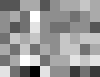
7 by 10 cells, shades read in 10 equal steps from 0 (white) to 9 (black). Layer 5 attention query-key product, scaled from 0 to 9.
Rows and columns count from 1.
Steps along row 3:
up down down up up same down same up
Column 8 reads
3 5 4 3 2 1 7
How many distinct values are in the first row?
4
